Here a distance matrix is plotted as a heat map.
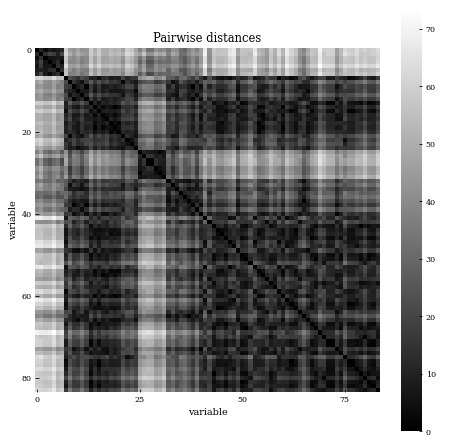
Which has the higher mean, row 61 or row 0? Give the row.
0
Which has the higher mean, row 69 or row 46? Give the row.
69
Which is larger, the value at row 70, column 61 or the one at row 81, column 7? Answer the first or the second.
the first
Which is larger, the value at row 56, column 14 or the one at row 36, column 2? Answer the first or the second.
the second
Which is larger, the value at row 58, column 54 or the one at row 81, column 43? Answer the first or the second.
the first
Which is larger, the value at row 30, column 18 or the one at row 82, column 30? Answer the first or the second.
the second
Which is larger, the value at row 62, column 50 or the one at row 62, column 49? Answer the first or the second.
the second
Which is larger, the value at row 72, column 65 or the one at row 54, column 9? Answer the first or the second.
the first
